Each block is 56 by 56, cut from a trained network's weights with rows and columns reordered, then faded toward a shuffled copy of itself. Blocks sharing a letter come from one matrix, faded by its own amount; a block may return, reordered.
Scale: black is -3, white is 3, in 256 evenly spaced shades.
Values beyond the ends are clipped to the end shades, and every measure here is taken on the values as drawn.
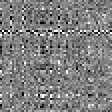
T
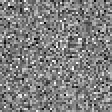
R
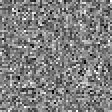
R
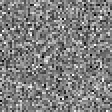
R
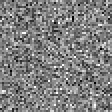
R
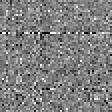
T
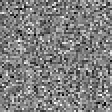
R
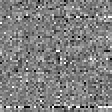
T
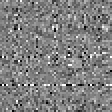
T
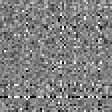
T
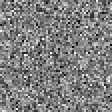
R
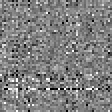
T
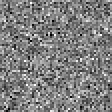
R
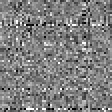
T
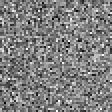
R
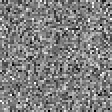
R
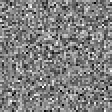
R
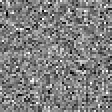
R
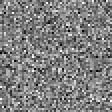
R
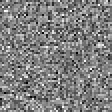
R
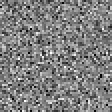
R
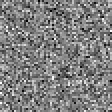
R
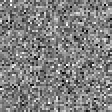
R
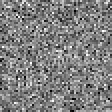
R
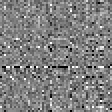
T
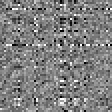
T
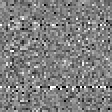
T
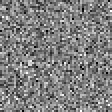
R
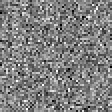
R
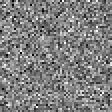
R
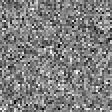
R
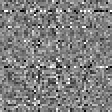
T
